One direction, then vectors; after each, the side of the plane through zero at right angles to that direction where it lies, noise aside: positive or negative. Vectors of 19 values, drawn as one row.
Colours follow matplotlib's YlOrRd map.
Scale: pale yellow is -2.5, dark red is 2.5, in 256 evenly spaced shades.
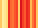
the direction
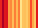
negative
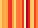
positive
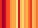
negative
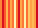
negative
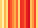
positive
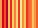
negative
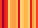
negative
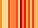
positive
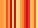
positive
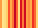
positive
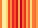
positive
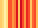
positive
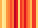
positive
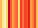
positive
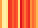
positive
